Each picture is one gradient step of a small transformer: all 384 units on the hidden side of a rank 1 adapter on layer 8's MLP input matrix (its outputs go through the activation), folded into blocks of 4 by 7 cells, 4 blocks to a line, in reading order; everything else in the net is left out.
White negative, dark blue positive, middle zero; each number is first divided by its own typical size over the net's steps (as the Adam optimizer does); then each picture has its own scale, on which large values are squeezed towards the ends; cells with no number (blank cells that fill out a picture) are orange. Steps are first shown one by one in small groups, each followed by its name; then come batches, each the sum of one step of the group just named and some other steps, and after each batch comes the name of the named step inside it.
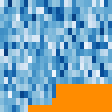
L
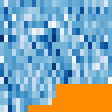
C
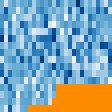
C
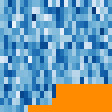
L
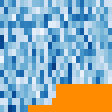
C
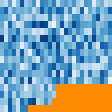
C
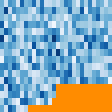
C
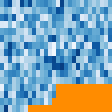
L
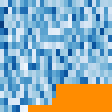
L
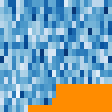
L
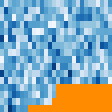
C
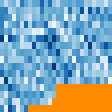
C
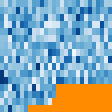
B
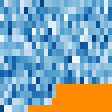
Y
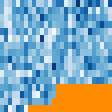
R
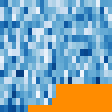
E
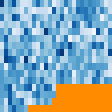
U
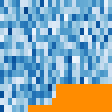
Y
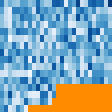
R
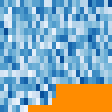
R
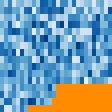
Y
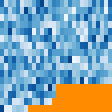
Y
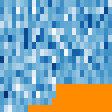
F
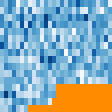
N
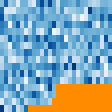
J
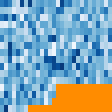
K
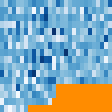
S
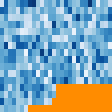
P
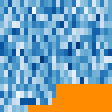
S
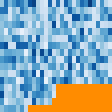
P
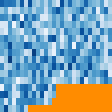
K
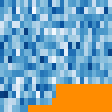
F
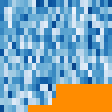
J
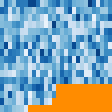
P
